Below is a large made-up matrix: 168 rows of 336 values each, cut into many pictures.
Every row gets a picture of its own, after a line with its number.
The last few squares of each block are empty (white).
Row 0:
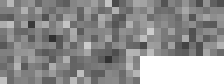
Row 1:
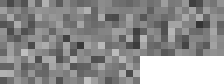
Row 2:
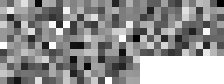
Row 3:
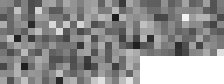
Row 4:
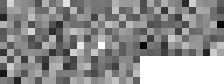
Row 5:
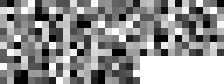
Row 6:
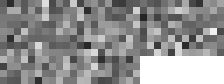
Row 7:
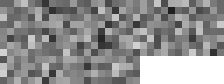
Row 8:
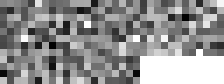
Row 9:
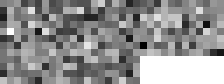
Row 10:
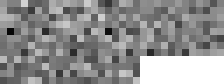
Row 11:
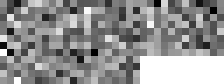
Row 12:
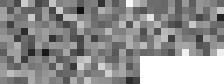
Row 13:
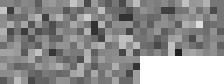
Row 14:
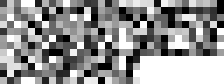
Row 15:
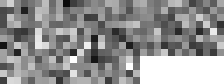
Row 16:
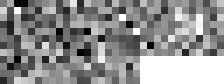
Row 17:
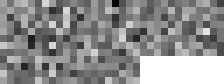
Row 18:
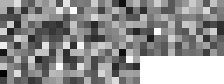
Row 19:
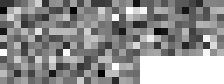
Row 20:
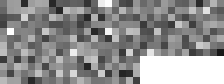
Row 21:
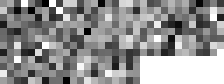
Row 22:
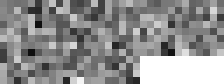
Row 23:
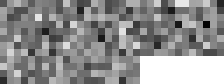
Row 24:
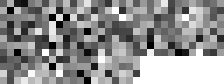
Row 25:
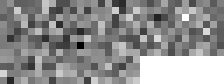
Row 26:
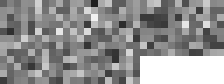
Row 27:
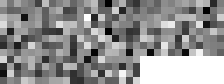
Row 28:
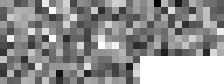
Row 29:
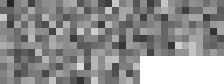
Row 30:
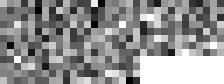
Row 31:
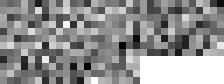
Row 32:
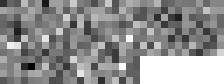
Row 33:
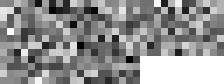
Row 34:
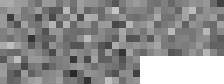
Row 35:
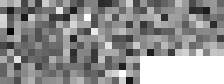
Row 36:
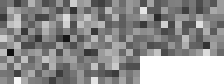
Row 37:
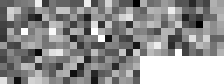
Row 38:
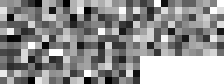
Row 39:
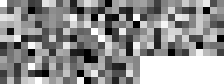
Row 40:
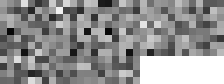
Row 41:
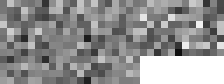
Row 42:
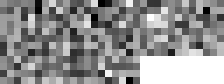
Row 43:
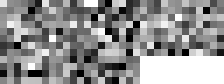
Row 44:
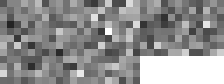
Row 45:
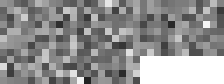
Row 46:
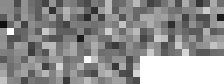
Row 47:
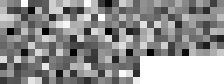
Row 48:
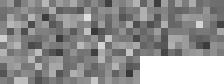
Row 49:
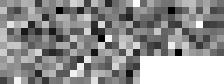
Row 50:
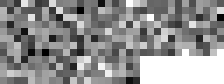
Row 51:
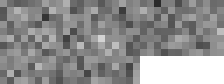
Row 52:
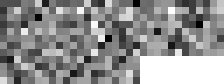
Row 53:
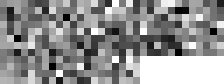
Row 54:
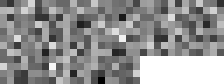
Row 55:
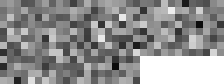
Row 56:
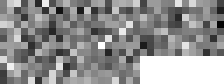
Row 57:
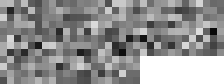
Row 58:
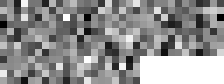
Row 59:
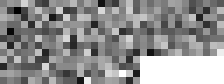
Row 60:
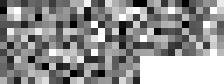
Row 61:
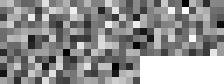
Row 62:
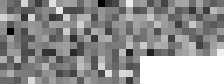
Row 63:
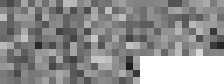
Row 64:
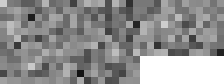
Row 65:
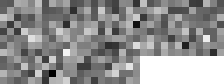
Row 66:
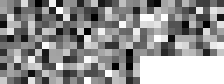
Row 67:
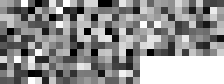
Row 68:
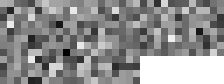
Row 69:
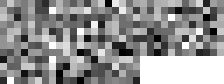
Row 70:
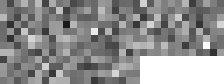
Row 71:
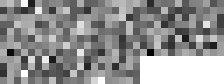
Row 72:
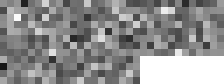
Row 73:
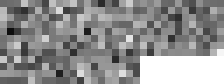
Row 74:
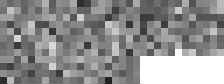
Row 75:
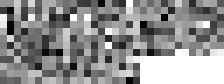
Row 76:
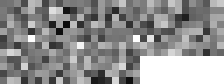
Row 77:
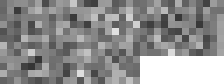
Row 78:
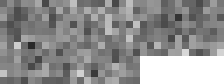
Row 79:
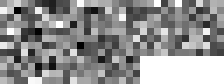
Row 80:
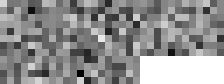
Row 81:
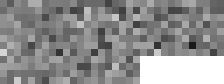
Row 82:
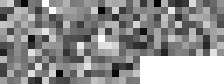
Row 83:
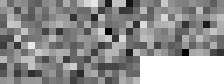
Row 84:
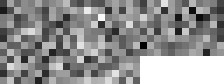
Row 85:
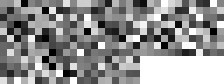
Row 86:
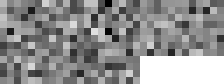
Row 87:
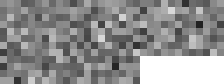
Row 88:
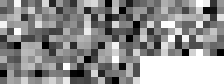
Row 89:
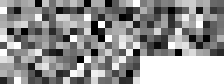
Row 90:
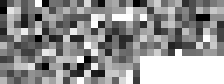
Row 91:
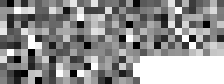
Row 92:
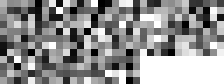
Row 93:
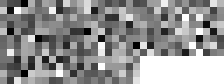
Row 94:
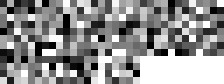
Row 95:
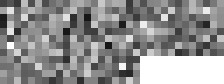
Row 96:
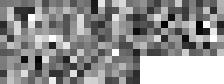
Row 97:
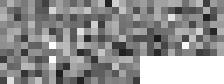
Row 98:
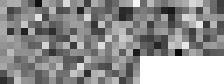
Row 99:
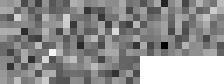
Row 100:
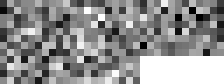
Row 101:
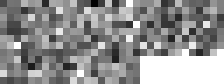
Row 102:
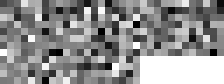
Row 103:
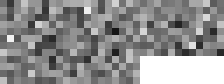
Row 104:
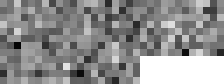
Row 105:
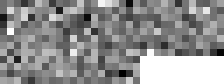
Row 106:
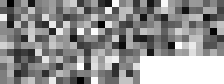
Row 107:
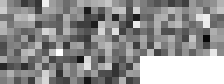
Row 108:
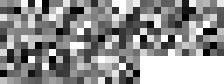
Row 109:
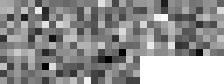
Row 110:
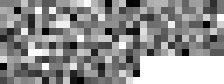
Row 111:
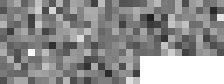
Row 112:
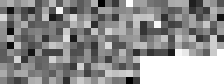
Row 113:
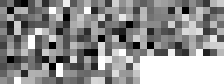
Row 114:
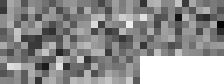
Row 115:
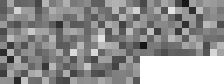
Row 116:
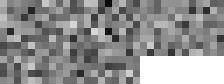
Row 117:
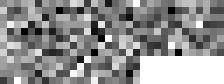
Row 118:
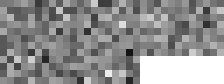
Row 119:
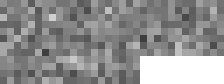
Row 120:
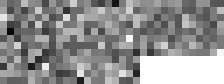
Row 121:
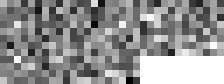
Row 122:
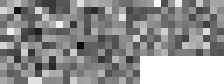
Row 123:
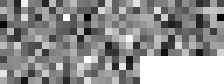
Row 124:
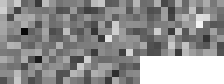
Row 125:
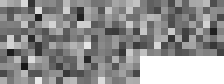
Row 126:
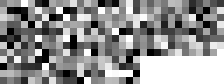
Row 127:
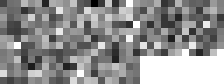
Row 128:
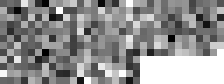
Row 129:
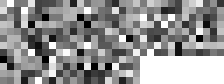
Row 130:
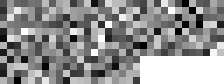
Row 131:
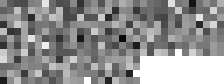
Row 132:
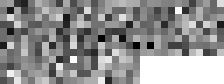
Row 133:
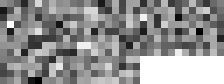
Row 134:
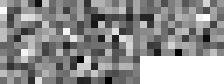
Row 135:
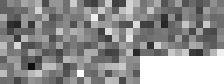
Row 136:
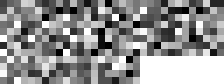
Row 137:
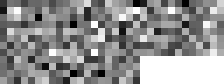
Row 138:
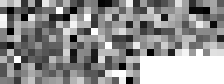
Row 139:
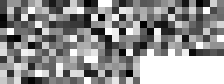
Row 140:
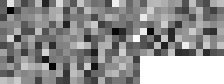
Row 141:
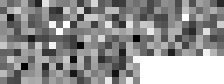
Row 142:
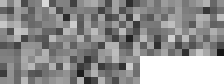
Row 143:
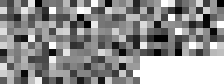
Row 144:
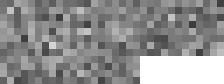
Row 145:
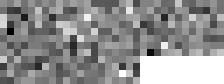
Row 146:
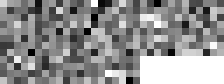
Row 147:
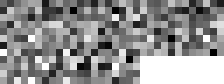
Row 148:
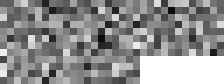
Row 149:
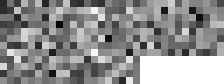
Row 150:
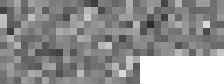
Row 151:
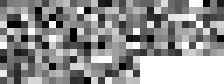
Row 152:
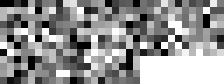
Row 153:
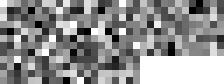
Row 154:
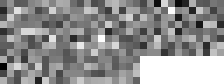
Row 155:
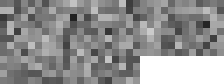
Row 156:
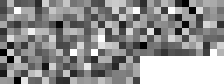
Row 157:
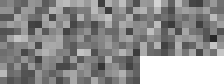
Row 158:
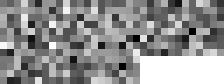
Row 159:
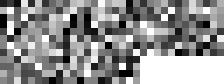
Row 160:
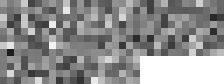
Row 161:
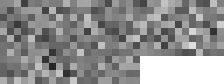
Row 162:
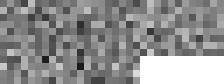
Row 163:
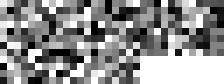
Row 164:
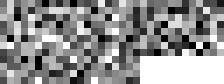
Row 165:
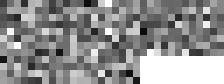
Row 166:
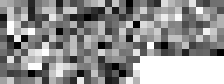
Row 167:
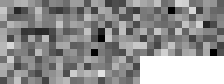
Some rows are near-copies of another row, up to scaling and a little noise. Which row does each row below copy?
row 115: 156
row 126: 59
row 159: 95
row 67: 40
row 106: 29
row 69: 97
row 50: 12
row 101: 127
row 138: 35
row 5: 54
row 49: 117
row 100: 84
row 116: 86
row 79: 122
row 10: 47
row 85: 161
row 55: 87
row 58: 123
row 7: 148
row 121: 30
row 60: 137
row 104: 88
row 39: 80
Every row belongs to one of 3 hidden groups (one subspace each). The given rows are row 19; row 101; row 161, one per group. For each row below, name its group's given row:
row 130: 19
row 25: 161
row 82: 19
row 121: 101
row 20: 101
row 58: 101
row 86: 101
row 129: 161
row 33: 19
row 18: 19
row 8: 161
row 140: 161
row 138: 101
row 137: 19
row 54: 161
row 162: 161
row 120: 101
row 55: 19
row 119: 161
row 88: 101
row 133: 19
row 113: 161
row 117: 19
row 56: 19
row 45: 101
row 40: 101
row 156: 19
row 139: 101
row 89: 19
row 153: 101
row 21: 101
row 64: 101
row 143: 161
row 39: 101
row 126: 101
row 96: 161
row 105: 101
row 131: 161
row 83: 101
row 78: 101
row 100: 19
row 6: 161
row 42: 101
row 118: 101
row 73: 101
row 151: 161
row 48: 19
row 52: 19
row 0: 161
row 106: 161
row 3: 161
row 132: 161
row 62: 101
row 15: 161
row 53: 161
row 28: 19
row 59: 101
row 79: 19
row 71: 161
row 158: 161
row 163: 19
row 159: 101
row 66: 101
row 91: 161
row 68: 19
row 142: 101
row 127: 101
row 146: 101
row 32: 101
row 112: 101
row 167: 19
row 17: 161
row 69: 161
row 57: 161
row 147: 19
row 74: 161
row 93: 161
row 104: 101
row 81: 19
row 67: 101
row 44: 101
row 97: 161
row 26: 101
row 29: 161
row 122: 19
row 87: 19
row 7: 19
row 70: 19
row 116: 101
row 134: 19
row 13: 19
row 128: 101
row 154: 19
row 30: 101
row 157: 101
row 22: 101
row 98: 19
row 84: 19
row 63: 161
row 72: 19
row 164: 161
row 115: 19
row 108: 161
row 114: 19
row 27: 101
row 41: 161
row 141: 161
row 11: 19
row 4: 19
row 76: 161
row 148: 19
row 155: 101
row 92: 101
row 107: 19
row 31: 161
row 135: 101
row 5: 161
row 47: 101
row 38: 19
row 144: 161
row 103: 161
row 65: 19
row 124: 19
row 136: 19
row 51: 19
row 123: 101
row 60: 19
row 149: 19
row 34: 161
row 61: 19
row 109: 161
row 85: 161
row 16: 161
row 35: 101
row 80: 101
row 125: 161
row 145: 101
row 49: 19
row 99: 19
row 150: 101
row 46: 101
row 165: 101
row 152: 161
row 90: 19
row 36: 19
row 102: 19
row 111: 101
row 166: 101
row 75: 101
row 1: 161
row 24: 161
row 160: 161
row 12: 101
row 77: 101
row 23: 19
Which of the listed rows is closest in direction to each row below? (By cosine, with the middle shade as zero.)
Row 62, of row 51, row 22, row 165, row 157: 22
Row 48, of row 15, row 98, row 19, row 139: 98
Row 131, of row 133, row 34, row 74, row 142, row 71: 74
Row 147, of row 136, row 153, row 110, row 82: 136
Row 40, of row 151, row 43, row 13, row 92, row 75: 92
